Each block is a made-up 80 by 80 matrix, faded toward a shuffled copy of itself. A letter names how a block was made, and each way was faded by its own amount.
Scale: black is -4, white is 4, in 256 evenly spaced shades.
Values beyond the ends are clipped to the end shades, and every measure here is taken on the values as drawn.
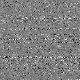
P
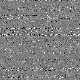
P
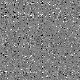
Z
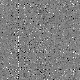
Z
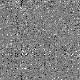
Z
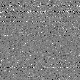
P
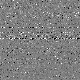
P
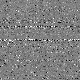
P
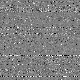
P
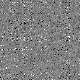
Z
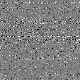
P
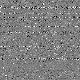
P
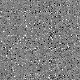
Z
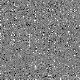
Z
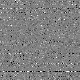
P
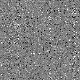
Z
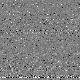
P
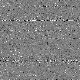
P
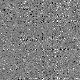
Z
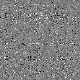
Z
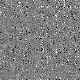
Z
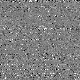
P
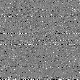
P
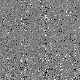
Z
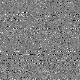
P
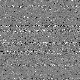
P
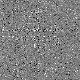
Z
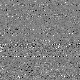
P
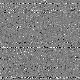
P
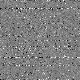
P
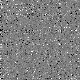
Z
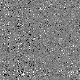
Z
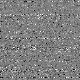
P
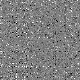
Z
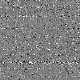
P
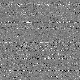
P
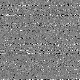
P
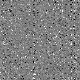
Z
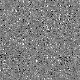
Z
